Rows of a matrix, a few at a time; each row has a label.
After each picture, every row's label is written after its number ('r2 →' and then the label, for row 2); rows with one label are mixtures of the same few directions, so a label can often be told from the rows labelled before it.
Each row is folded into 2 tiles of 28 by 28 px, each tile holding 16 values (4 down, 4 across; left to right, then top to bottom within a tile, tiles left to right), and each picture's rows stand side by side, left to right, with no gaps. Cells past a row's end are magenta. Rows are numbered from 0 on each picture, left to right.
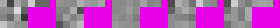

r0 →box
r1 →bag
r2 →box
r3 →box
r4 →box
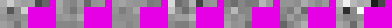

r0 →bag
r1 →box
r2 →bag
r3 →box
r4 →bag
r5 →bag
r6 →bag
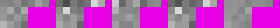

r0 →bag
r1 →bag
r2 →box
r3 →bag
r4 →bag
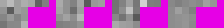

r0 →bag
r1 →box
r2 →box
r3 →bag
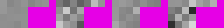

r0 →box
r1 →bag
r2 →bag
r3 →bag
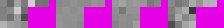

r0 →box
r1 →bag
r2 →bag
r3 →bag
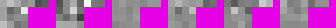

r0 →bag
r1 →box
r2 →box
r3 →bag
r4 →bag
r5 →box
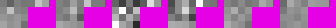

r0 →bag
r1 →box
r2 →bag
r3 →box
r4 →bag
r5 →box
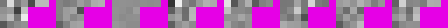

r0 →box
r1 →bag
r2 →bag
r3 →box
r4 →box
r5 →box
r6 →bag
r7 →box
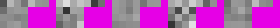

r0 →box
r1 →bag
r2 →box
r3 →bag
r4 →box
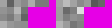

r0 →box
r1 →bag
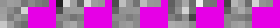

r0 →bag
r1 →box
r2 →box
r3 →box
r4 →box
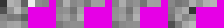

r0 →box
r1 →box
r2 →box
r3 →bag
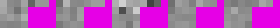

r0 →box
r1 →box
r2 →bag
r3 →box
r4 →bag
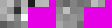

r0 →box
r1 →bag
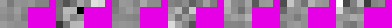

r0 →box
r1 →bag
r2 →box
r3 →bag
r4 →box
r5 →box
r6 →box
